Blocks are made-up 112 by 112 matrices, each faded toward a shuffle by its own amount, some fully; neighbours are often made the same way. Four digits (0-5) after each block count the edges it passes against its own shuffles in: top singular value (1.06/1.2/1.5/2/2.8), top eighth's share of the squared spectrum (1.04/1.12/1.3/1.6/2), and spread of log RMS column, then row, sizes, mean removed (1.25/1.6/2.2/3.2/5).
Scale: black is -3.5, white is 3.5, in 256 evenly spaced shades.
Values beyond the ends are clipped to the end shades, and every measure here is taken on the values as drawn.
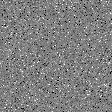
1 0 0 0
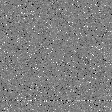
2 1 0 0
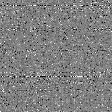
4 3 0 2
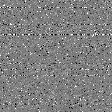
4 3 0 2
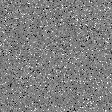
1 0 0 0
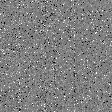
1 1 1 0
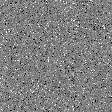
0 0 0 0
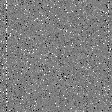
3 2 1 0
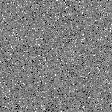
3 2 0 0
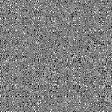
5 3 3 2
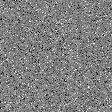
2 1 0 0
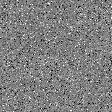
3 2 0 0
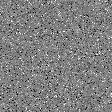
2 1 0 0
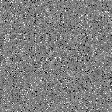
3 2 1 1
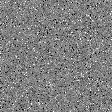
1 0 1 0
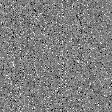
1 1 2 0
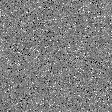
0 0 0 0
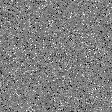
0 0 0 0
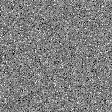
2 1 0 0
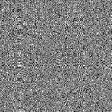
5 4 3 2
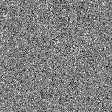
2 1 0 0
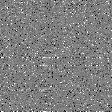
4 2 1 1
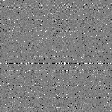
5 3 1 2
